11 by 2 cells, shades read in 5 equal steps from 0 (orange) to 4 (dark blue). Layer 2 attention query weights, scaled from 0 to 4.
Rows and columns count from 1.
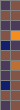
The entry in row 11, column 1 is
3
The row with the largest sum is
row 5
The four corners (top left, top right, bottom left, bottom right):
3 2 3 2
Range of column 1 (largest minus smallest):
2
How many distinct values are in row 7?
2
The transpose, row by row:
3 2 3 2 4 2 3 3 4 2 3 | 2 2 3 0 3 2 1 2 2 2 2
